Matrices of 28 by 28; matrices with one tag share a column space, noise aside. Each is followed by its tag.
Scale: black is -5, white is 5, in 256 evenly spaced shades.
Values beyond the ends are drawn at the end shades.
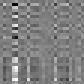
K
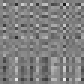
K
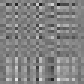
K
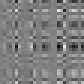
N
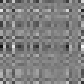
N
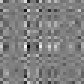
N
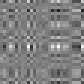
N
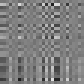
K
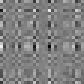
N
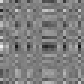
N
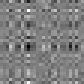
N
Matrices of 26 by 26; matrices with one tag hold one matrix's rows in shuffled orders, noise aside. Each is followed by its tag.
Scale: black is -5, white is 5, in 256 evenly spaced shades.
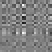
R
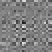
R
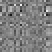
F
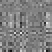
F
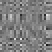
F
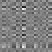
R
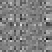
F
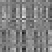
R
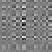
R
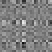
R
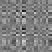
R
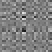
R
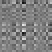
R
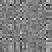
F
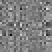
F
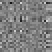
F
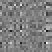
F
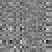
F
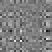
F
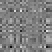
F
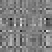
F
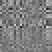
F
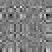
F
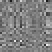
F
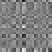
R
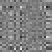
F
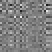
F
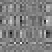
F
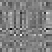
F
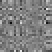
F
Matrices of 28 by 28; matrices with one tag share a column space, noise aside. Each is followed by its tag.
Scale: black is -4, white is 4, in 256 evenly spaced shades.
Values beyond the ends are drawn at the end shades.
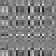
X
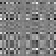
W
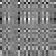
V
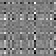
W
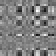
X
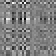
V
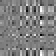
X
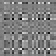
W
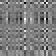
V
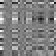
V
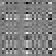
W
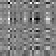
V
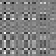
W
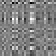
V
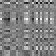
V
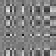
X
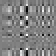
X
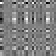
V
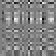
V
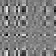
X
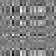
X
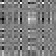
V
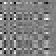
W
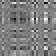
V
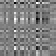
V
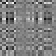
V
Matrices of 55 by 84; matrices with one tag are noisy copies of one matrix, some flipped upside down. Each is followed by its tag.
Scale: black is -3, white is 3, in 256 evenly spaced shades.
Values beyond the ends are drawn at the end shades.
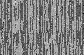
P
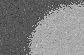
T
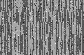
P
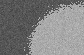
T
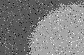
T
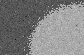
T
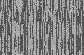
P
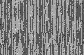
P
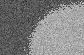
T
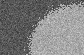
T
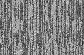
P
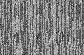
P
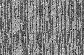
P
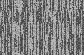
P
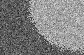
T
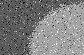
T
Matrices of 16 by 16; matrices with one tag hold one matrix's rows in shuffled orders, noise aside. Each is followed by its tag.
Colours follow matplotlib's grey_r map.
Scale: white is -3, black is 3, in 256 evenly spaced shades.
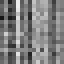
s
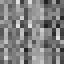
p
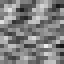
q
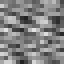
q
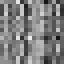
p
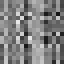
p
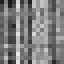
s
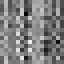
p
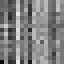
s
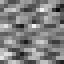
q
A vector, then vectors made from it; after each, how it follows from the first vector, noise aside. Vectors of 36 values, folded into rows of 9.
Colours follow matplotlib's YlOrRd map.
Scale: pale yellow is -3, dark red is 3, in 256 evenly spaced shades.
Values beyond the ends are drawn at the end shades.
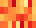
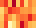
reversed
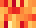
reversed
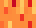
partly zeroed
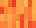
shrunk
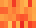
shrunk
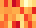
sign-scrambled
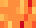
partly zeroed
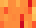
partly zeroed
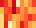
reversed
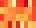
negated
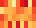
negated
